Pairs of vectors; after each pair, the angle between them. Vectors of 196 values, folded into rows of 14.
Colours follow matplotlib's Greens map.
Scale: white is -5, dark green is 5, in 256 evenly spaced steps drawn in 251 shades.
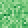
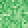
nearly opposite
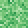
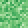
orthogonal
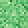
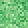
partly aligned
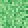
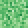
partly aligned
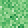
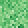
nearly parallel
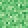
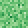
nearly opposite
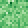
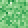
nearly opposite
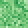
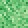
orthogonal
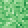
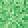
nearly parallel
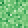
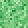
partly opposed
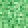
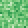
nearly opposite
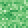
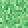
orthogonal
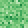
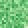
partly aligned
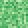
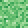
partly aligned
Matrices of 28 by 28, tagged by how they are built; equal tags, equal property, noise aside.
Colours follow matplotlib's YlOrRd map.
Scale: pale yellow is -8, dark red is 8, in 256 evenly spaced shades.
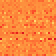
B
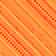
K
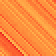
K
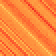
K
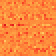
B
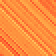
K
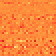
B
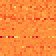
B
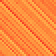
K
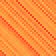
K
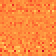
B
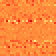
B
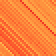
K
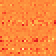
B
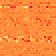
B
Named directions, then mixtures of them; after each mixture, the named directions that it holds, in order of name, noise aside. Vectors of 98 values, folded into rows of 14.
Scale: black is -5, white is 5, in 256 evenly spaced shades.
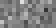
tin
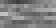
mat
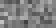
mat, tin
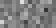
tin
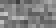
mat, tin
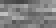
mat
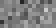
tin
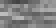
mat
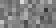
tin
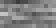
mat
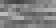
mat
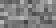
mat, tin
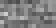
mat, tin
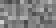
mat, tin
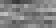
mat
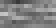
mat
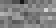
mat, tin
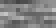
mat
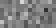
tin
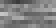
mat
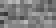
mat, tin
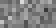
tin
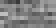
mat, tin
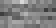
mat, tin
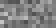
mat, tin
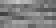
mat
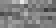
mat, tin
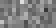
tin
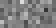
tin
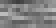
mat
